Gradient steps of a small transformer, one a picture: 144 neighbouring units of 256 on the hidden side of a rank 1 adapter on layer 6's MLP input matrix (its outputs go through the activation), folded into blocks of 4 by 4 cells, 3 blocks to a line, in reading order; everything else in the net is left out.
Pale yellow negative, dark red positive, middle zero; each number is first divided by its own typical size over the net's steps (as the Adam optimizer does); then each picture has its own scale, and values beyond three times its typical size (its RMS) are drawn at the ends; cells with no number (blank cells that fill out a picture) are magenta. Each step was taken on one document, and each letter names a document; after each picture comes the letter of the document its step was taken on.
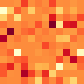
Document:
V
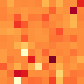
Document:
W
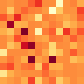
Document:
W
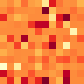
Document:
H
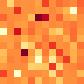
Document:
W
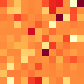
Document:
H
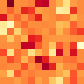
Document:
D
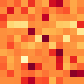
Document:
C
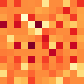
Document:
H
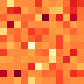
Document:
W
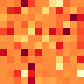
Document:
C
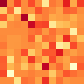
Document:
H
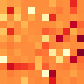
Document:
V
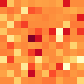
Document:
C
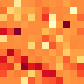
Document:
V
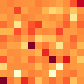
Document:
W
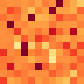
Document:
W
